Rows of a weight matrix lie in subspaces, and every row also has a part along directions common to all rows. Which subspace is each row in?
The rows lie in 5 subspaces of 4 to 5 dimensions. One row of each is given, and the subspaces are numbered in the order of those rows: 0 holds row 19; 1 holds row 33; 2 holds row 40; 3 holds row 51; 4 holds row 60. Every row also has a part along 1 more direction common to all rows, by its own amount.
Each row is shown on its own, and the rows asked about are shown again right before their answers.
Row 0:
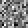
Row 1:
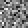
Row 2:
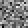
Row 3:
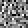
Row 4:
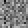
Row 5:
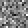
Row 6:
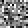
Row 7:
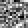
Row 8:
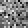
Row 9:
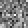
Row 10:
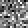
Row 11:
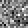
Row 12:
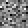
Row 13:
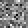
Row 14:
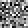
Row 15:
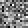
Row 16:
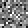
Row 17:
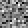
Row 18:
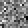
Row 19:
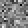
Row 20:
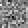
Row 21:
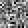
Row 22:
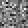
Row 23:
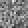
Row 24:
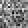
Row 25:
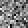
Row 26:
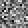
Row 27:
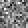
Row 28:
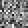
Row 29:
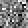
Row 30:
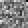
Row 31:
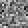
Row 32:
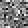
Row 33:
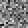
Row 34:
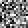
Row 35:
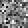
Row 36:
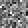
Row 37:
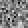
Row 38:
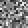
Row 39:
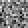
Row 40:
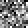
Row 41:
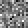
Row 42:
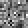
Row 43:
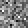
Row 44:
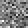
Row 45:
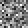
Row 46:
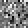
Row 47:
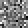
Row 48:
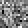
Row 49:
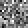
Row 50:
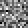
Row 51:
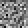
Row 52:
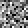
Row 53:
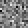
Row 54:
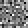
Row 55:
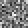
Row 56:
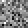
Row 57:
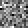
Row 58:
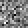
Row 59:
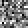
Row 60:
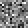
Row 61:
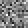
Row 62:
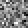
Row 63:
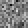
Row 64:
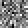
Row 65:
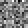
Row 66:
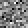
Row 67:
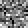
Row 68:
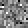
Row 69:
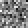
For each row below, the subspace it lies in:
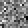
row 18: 0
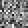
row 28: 1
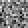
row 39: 2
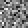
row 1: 1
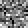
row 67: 4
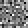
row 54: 0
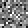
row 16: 1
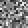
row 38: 3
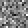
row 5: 3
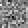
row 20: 0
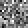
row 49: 0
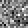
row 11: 2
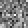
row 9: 4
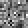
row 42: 4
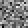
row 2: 0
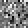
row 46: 2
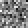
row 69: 4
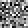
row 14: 0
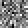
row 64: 1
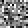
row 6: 2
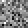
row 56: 3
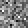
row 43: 3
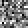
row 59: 1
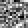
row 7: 4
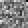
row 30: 4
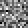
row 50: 0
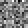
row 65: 0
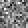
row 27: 2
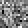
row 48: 2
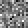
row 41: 4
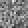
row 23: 4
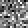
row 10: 2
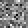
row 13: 3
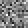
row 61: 4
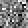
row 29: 4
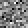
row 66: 3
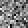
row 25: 3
